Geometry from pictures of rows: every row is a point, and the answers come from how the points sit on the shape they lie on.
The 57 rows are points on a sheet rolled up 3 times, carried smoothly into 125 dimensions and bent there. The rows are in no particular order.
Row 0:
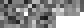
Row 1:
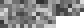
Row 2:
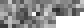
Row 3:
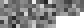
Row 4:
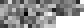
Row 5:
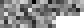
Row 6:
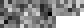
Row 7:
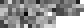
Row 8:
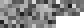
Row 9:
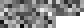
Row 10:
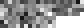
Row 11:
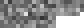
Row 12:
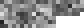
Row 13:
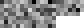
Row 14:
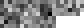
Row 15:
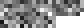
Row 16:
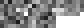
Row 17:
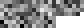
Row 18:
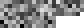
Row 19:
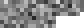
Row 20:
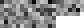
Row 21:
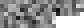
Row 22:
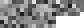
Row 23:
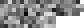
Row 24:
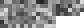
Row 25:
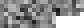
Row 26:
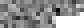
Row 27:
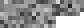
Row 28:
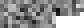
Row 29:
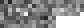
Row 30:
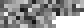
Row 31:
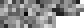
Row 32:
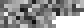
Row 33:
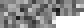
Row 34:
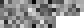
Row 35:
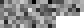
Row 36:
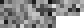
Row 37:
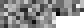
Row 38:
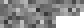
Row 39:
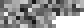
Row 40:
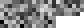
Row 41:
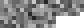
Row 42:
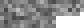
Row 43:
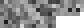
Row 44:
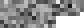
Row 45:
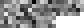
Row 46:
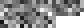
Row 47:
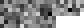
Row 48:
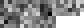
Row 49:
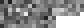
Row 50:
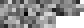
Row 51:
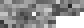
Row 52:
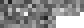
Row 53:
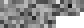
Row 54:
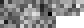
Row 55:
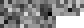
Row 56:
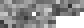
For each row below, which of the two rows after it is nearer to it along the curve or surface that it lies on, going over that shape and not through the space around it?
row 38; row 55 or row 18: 55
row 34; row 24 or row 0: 0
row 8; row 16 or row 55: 16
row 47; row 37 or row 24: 37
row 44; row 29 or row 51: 51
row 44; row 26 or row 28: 26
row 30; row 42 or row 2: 2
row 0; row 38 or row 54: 54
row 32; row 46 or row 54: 54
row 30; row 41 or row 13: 13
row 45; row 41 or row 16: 16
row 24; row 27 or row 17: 27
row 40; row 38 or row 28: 28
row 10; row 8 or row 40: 40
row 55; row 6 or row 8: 6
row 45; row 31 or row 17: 31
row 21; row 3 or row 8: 8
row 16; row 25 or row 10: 25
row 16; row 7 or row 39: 39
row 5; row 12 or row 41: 12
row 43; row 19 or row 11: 11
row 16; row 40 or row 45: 45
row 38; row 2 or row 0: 2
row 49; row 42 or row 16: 42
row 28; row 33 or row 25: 25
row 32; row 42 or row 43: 43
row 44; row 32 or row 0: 0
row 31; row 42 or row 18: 18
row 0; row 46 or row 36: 36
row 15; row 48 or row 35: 35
